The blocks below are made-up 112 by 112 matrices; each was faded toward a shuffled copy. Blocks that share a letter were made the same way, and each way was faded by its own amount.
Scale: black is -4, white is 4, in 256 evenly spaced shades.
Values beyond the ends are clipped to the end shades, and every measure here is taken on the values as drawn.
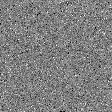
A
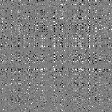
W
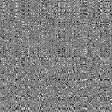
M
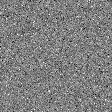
A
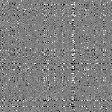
W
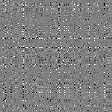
W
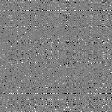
W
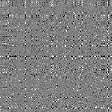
W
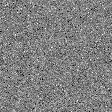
A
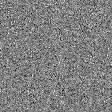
A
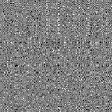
M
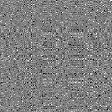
M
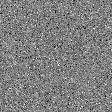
A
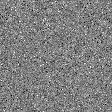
A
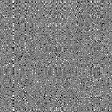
M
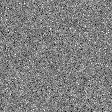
A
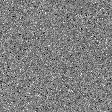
A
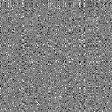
M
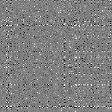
W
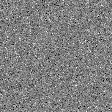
A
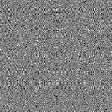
M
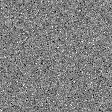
A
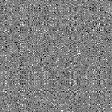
M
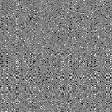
M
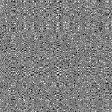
M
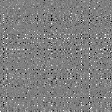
W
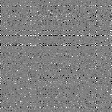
W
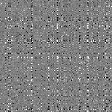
W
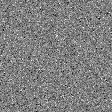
A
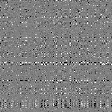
W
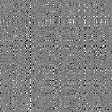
W
